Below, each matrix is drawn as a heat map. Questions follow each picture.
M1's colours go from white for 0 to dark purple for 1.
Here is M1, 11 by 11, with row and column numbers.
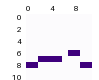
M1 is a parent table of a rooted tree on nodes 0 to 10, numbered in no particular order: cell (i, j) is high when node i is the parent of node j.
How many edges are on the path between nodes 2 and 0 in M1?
4
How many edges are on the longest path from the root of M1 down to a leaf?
2
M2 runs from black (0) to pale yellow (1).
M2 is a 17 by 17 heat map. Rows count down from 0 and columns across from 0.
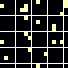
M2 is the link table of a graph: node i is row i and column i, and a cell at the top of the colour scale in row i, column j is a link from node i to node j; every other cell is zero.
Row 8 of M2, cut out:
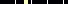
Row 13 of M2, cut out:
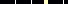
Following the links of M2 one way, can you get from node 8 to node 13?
yes
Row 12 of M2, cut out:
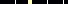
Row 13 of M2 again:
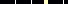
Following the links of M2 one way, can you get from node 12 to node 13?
yes
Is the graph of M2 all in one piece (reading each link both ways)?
yes
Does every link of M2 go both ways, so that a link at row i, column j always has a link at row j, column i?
no
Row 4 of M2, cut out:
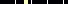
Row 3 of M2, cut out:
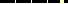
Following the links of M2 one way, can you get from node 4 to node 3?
no
